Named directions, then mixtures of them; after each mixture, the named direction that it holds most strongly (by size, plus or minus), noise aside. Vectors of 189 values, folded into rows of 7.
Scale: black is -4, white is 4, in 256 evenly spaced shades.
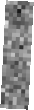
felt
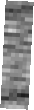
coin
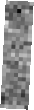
felt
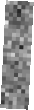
felt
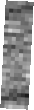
coin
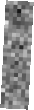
felt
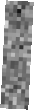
felt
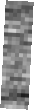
coin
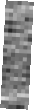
coin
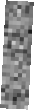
felt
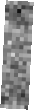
felt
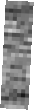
coin
